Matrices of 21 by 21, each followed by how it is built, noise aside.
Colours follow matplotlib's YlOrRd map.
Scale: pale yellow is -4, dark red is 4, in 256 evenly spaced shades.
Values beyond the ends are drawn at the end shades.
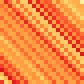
Toeplitz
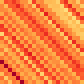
Toeplitz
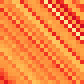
Toeplitz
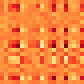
low rank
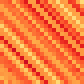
Toeplitz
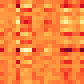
low rank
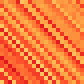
Toeplitz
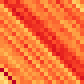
Toeplitz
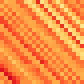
Toeplitz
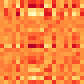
low rank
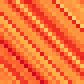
Toeplitz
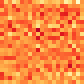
low rank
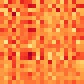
low rank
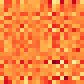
low rank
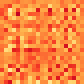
low rank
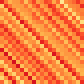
Toeplitz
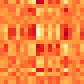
low rank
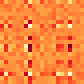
low rank
